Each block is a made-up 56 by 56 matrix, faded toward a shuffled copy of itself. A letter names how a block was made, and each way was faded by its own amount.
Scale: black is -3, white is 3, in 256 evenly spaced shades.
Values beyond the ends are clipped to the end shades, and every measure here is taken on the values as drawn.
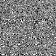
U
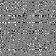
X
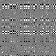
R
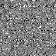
U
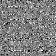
U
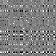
R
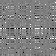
R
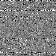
U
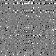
X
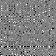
X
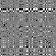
R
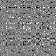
X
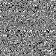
U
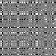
R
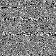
U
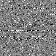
U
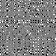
X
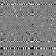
R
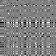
R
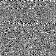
U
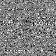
U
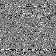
U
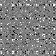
X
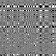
R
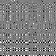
R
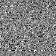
U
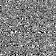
U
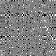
X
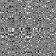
X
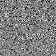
U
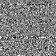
U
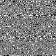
U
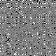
X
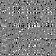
X
